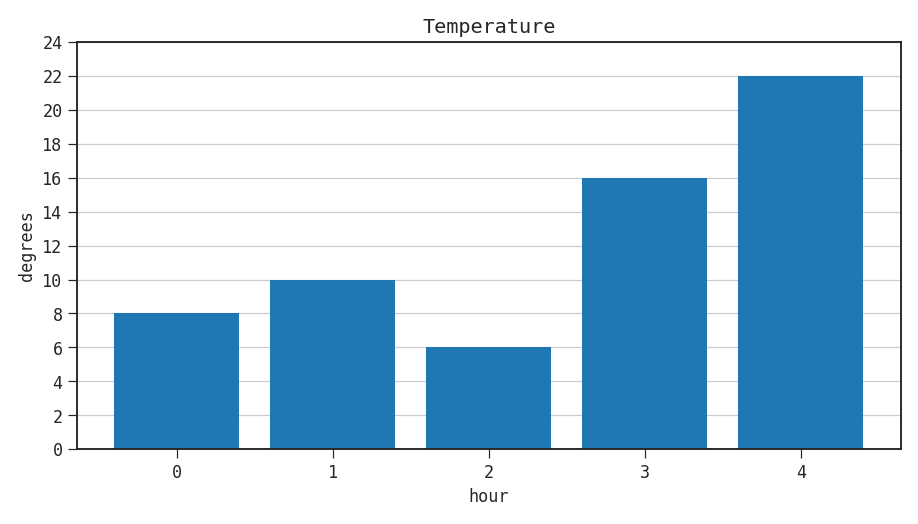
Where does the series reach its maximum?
4
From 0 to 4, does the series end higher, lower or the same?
higher
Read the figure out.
Title: Temperature
x-axis: hour, ticks 0 1 2 3 4
y-axis: degrees, ticks 0 2 4 6 8 10 12 14 16 18 20 22 24
Values:
8 10 6 16 22
